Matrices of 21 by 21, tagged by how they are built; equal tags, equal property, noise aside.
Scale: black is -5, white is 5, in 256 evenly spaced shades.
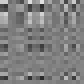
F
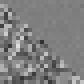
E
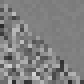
E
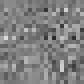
F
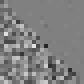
E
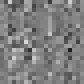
F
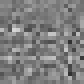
F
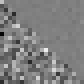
E
